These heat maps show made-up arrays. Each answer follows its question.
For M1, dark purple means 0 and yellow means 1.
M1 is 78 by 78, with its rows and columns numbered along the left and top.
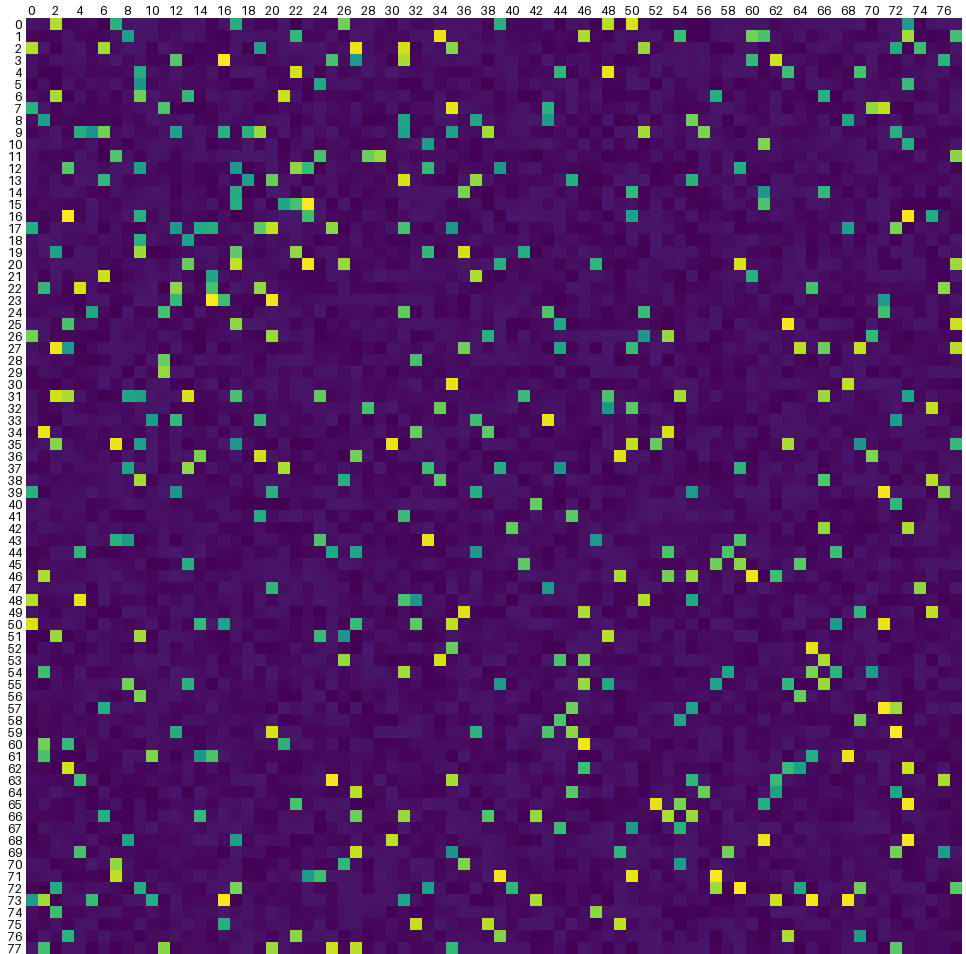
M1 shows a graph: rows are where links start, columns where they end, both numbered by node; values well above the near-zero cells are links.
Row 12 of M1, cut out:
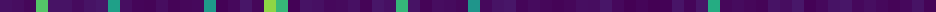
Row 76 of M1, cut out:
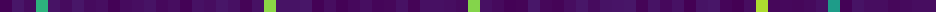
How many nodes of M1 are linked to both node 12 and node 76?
3
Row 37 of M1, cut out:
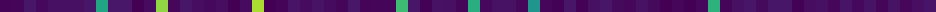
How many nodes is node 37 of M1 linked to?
7
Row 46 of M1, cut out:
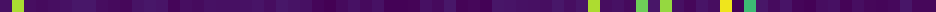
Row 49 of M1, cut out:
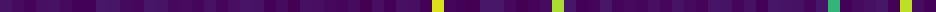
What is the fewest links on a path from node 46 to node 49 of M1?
1
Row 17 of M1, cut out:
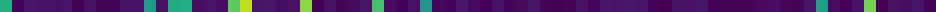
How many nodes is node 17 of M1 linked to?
11
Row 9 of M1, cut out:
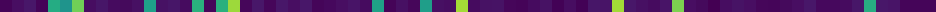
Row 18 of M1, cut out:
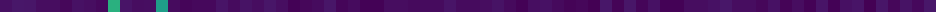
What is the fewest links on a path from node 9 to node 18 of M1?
1
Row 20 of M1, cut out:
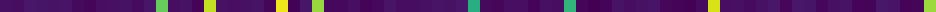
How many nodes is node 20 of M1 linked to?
8
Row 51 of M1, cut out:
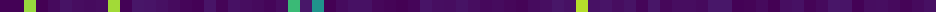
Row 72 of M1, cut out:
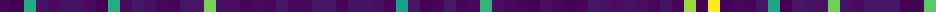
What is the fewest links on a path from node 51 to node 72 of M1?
2
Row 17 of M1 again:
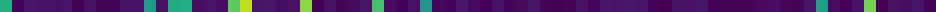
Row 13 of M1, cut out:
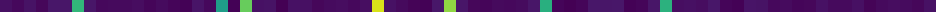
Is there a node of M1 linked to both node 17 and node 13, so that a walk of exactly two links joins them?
yes
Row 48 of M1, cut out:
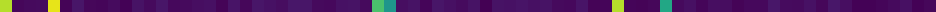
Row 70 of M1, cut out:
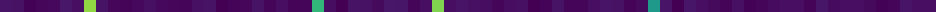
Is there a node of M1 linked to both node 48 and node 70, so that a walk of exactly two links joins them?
no
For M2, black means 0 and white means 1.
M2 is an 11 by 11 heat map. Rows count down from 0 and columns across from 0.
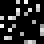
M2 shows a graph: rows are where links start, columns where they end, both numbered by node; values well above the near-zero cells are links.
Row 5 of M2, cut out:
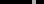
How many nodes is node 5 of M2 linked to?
1
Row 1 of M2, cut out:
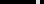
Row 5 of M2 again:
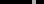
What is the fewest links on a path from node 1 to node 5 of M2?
6
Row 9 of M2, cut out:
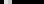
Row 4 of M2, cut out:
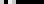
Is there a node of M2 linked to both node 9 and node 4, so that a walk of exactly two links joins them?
yes
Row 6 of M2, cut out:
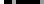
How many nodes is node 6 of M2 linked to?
3
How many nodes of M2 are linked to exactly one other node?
2
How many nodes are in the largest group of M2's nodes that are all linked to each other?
2
